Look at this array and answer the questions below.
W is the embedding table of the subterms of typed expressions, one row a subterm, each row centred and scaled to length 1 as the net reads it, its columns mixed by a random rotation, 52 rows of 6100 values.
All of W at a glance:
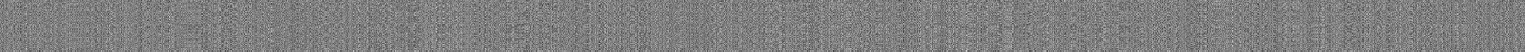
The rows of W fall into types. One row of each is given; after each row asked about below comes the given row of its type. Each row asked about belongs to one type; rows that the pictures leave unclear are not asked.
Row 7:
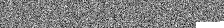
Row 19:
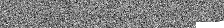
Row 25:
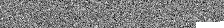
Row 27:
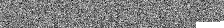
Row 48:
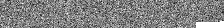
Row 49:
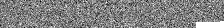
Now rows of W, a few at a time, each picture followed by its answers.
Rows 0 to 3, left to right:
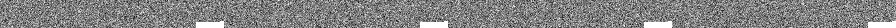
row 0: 19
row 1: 27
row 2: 7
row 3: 25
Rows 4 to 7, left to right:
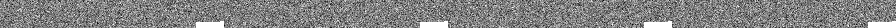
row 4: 27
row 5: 49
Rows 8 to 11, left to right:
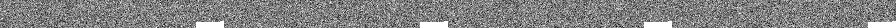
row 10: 19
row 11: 49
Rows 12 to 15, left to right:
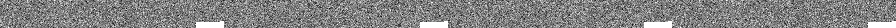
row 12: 48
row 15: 48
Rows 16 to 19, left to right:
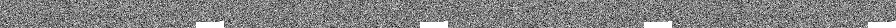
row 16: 19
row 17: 19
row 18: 49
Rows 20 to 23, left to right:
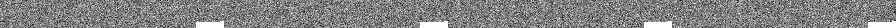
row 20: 27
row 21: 49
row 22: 7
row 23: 48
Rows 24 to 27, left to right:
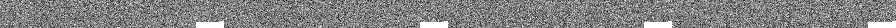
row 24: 25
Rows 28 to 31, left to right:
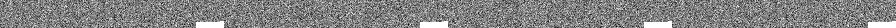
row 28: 7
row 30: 19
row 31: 7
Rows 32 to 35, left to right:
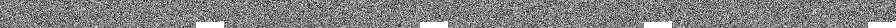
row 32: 25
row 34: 49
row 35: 48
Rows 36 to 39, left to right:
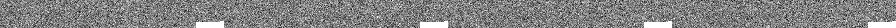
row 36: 49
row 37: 19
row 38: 25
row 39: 25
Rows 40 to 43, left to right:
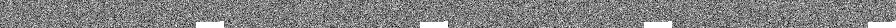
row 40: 7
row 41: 19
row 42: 49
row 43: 27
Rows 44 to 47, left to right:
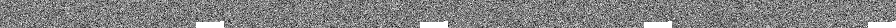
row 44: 49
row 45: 19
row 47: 25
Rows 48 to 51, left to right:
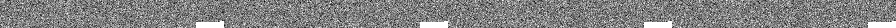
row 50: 48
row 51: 48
